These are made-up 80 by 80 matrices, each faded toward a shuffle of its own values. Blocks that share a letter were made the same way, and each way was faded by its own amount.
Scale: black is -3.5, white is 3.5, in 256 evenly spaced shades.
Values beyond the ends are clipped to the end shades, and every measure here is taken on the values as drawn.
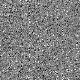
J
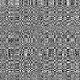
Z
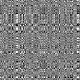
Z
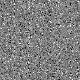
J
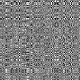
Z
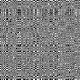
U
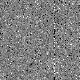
J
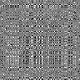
U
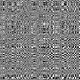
Z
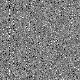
J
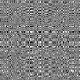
U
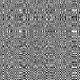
Z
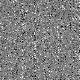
J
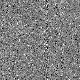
J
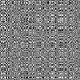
Z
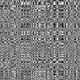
Z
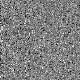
J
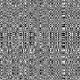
Z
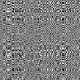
Z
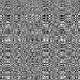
Z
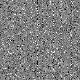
J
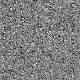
J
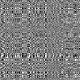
Z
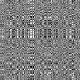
Z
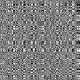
U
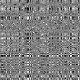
U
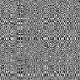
U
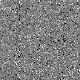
J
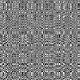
Z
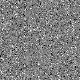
J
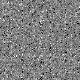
J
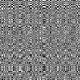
Z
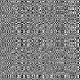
Z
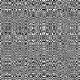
Z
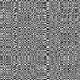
Z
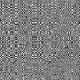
U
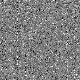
J
